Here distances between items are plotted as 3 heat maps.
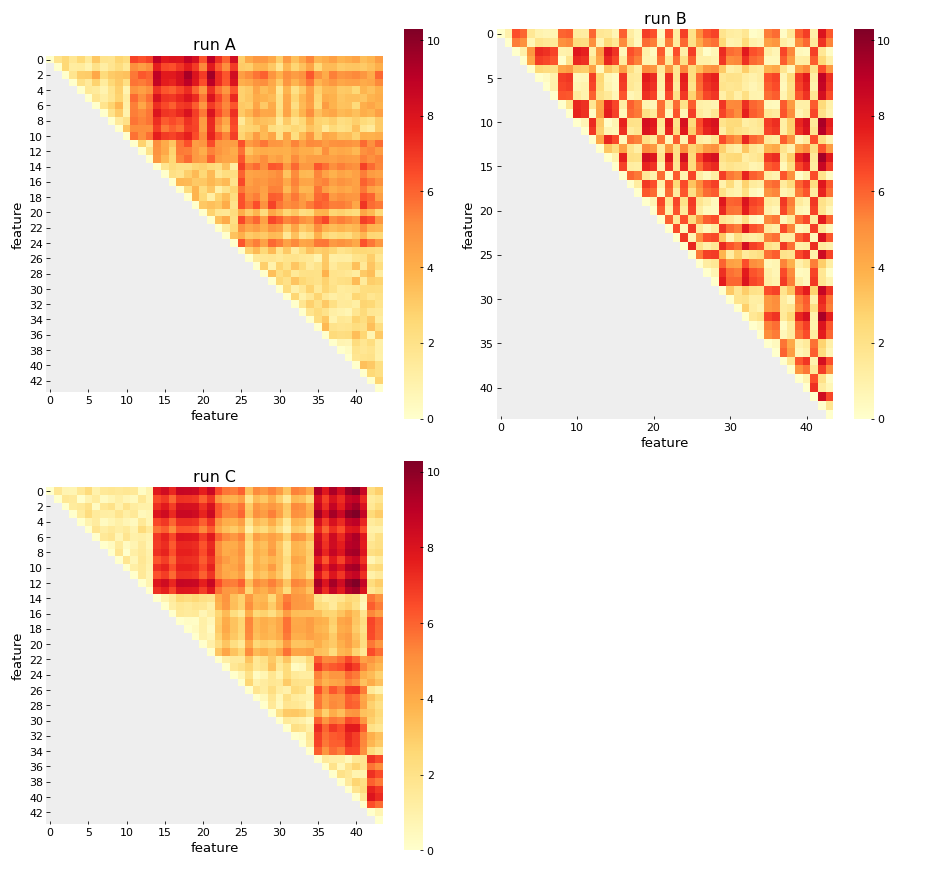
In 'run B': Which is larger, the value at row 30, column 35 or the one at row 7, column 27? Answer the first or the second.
the second
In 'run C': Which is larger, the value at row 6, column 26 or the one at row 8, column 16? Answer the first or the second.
the second
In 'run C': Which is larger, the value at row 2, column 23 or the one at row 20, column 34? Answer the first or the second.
the first
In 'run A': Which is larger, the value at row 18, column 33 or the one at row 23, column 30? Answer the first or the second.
the first
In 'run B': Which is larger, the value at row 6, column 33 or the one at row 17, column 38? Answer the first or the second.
the second
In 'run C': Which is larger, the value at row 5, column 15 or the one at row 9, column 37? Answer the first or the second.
the second
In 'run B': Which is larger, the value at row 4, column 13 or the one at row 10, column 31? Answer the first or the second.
the second
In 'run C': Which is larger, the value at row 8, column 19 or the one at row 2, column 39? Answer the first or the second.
the second
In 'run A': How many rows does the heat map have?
44
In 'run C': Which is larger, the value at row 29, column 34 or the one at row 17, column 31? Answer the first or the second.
the second
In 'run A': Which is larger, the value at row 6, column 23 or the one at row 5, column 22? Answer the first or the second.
the second
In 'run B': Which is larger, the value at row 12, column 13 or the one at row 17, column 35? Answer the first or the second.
the second
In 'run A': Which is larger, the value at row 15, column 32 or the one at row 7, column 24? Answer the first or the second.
the second
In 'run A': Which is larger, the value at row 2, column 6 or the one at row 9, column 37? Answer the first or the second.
the first
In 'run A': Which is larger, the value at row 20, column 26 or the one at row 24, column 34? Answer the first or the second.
the second
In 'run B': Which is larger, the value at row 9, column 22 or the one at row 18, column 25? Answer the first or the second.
the second
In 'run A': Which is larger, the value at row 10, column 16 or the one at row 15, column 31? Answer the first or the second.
the first
